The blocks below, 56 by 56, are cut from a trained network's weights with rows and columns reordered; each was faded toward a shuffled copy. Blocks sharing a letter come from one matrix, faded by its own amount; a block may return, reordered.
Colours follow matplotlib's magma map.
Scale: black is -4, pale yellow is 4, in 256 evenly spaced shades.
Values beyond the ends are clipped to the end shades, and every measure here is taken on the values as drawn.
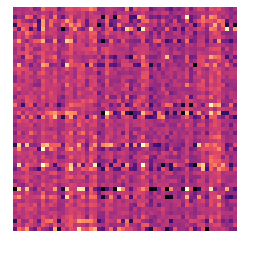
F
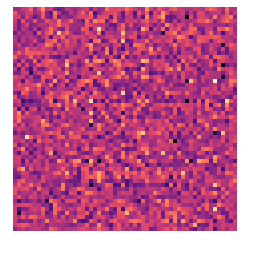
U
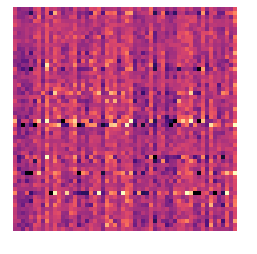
F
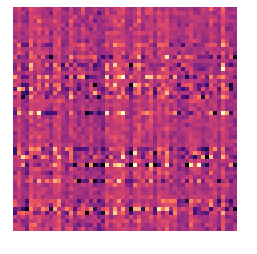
F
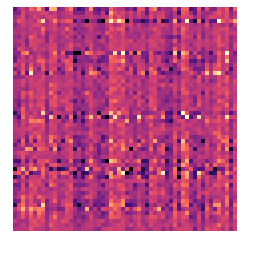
F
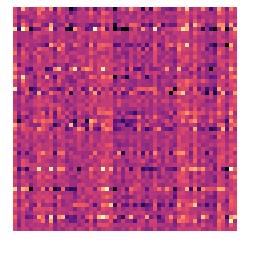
F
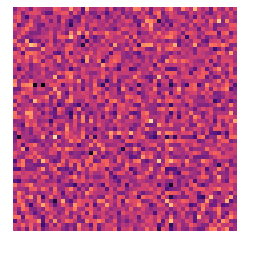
U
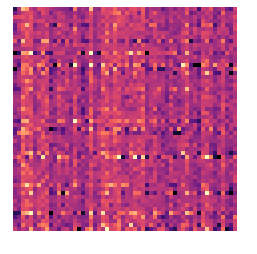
F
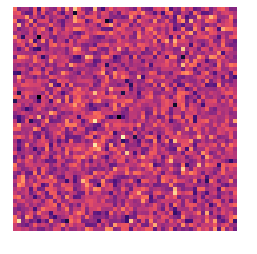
U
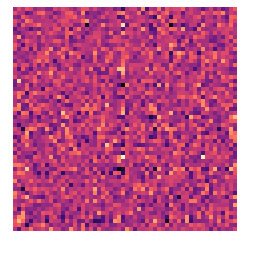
U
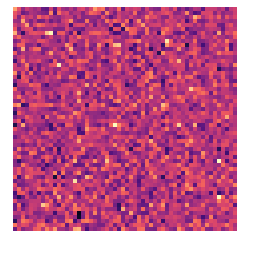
U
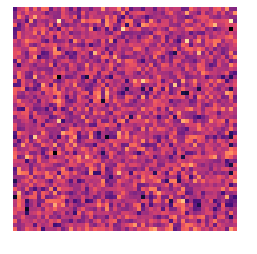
U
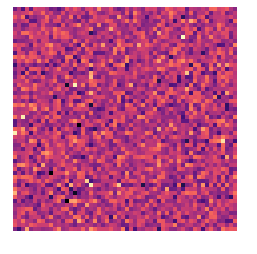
U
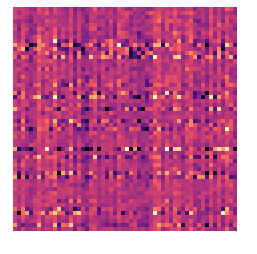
F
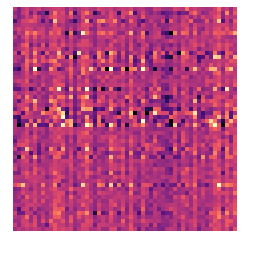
F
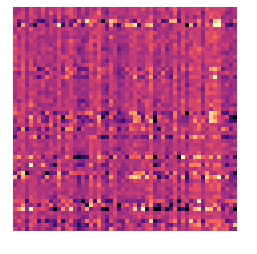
F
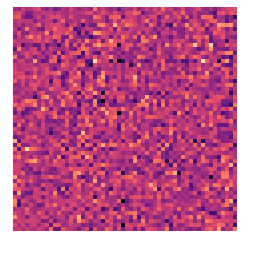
U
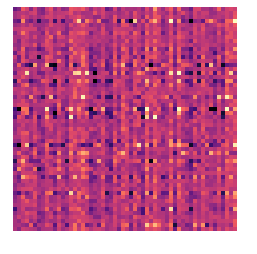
F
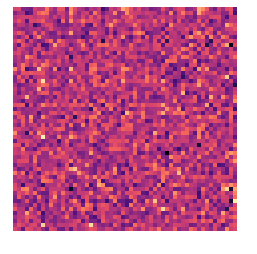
U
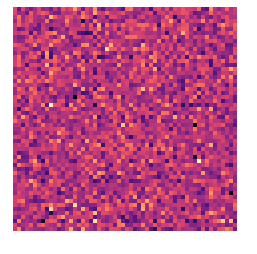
U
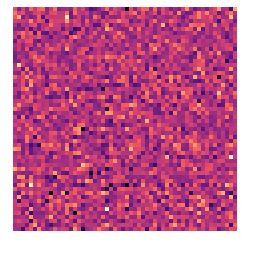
U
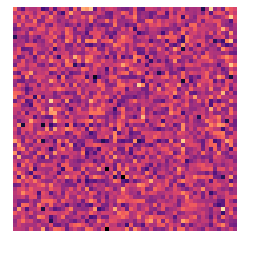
U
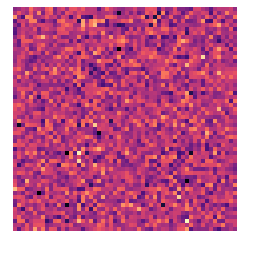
U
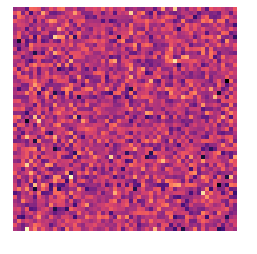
U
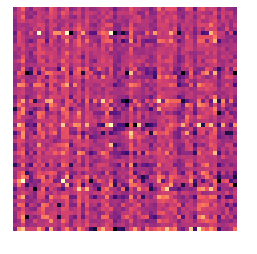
F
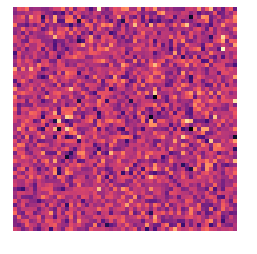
U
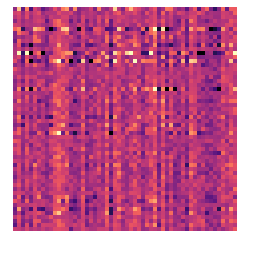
F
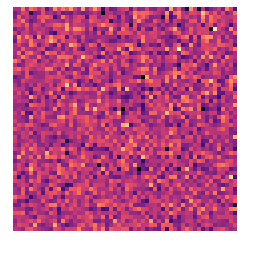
U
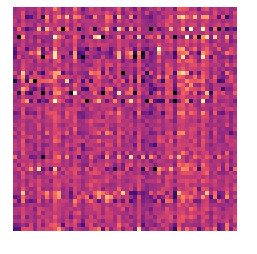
F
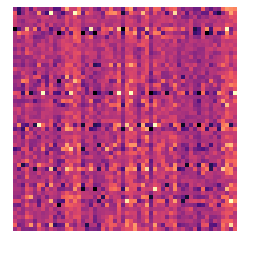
F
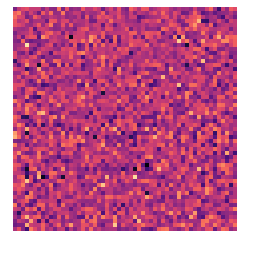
U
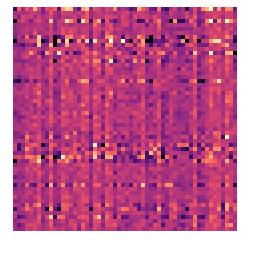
F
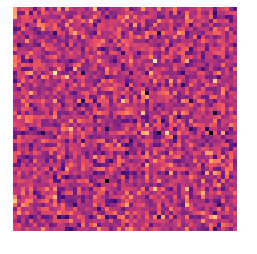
U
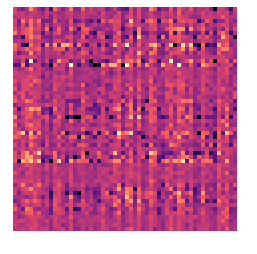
F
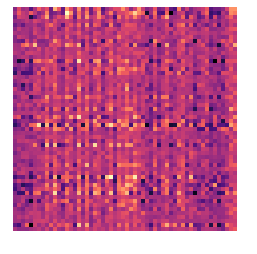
F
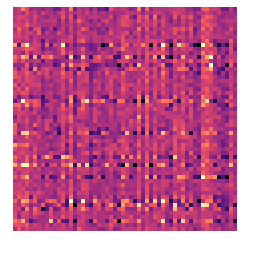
F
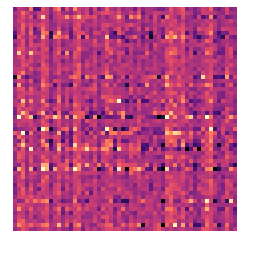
F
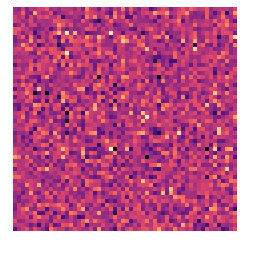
U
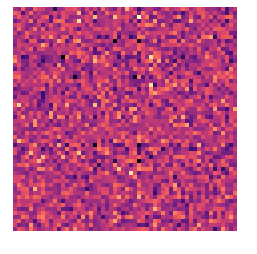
U
